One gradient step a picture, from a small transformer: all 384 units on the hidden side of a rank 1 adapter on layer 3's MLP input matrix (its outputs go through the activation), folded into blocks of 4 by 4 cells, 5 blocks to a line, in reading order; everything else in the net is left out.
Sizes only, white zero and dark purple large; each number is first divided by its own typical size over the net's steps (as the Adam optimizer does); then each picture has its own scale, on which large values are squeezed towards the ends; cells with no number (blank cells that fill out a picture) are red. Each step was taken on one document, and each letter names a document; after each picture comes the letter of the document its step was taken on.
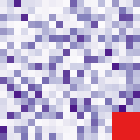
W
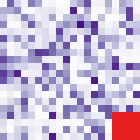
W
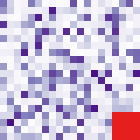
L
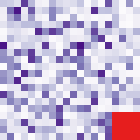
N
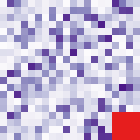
W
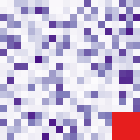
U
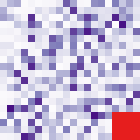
W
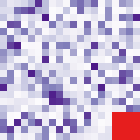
U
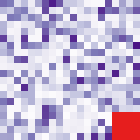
N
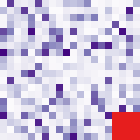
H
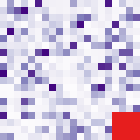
H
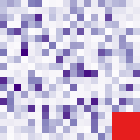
L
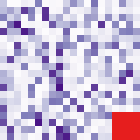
U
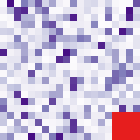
H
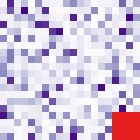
H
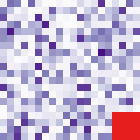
L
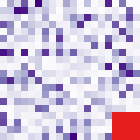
H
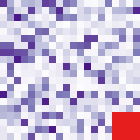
N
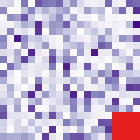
N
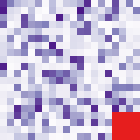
L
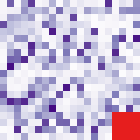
N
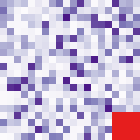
W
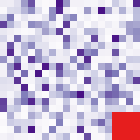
N
